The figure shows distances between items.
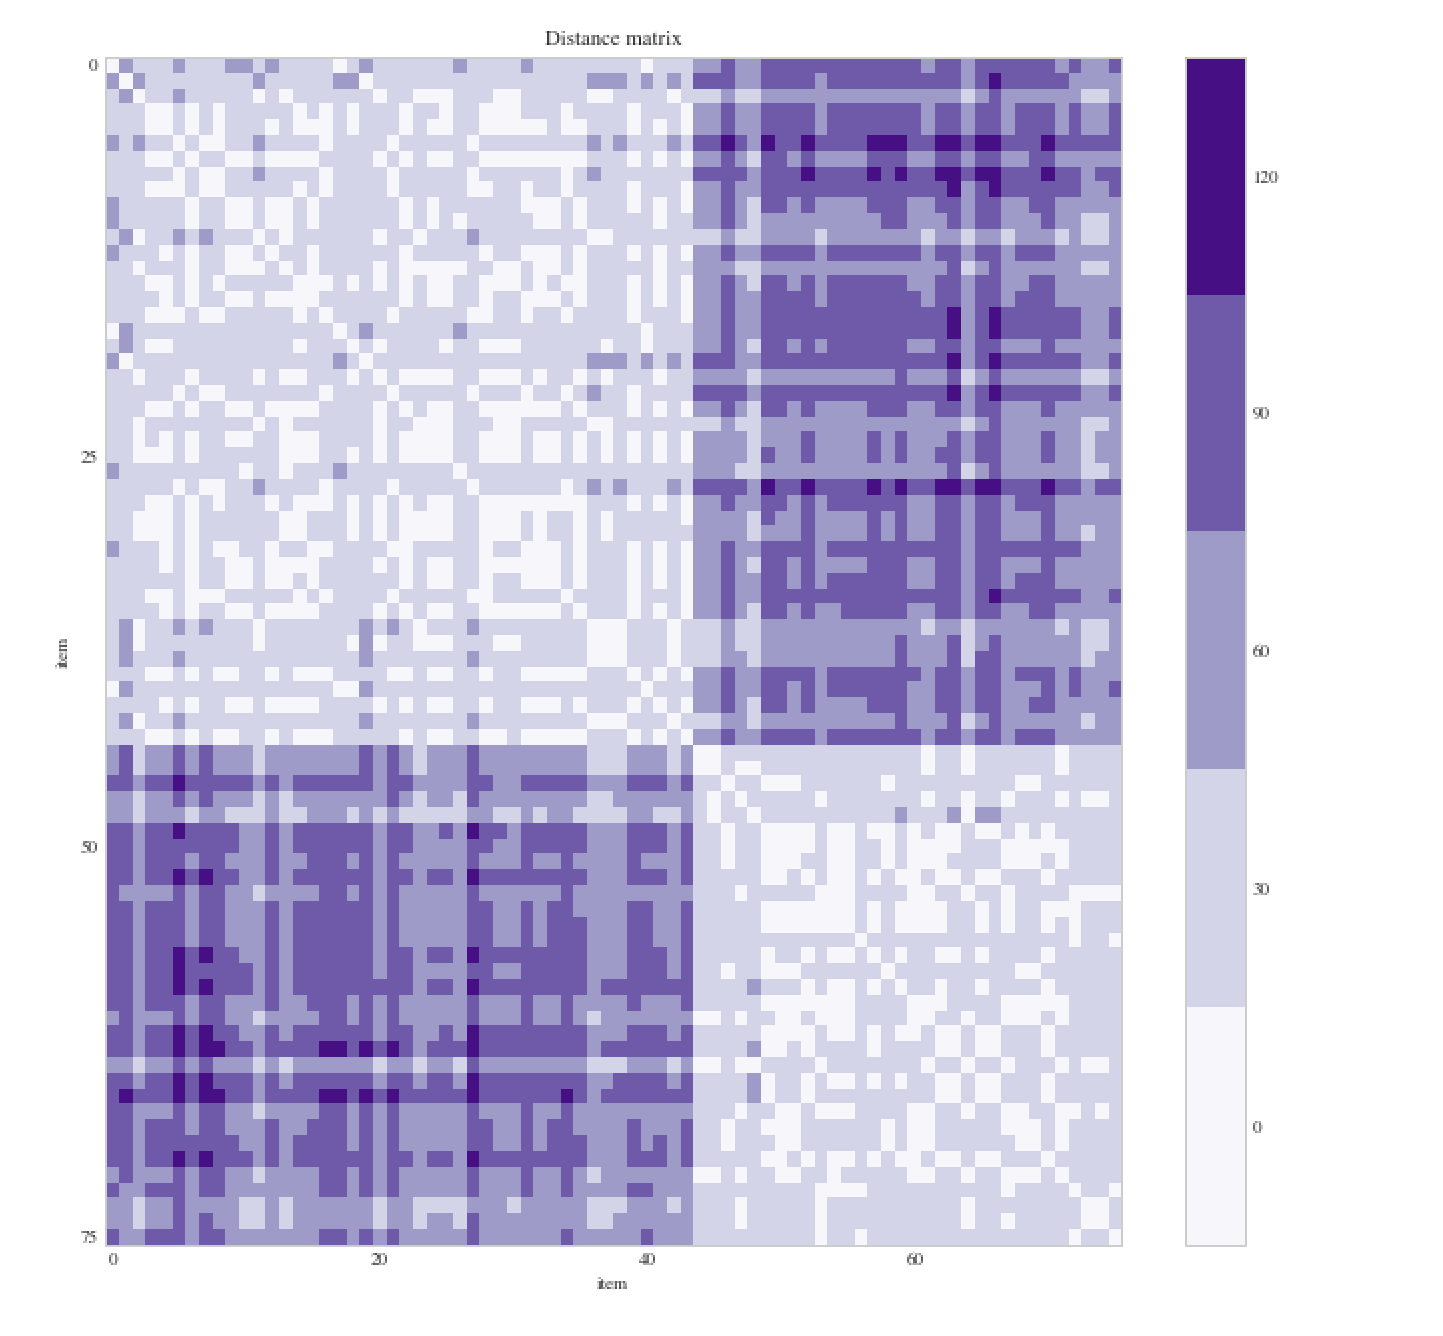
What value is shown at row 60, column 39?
90
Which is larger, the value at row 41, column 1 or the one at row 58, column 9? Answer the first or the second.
the second
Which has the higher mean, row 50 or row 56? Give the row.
56
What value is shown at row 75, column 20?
60
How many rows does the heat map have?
76
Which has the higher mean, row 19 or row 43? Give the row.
19
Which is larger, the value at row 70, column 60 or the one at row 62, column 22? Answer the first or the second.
the second
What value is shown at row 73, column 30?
30
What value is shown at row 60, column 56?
30
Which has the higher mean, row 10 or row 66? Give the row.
66
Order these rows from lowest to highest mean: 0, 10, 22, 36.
22, 36, 10, 0
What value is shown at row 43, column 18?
30
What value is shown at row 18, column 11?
30
